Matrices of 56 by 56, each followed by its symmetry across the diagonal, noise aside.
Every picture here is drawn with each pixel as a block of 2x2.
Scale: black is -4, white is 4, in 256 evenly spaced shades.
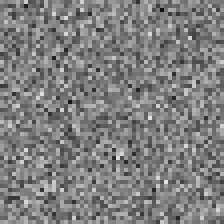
neither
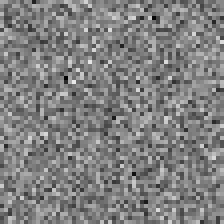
neither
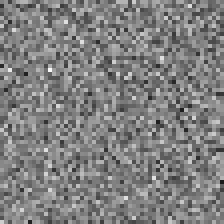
neither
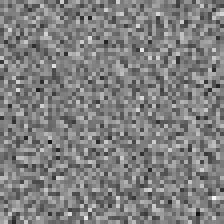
antisymmetric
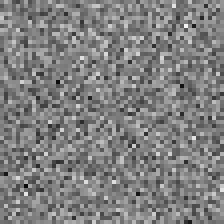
antisymmetric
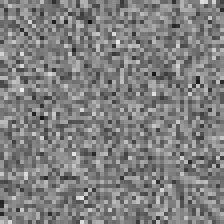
antisymmetric
